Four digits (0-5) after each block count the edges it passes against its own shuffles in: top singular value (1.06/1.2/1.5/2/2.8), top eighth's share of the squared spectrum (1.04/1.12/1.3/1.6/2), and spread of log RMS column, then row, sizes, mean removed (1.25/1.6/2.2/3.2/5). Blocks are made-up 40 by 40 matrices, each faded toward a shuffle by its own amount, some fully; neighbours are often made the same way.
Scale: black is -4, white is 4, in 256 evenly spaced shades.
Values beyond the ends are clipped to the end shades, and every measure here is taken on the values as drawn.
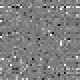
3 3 1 1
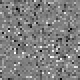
0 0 0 0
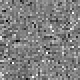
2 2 0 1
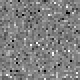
0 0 0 0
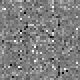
2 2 1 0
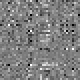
3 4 2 3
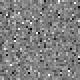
1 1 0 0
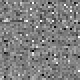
2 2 1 1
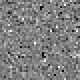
2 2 1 1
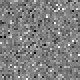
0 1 0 0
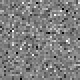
1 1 1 0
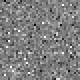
1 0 0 0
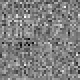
3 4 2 2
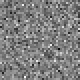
2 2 0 0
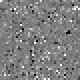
0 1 0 0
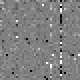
3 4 1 0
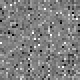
2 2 1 0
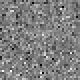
0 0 0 0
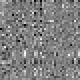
4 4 2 1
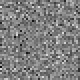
1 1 0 0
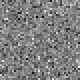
0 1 0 0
